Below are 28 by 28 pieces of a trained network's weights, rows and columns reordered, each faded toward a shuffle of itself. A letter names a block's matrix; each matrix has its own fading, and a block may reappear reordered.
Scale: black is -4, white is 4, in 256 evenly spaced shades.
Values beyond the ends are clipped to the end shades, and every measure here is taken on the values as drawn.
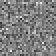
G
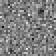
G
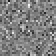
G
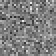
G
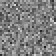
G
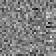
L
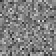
G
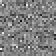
L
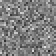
G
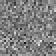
L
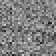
L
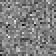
G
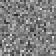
G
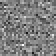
G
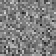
L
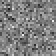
G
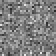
G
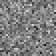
G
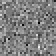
G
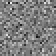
L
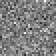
G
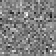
L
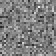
L
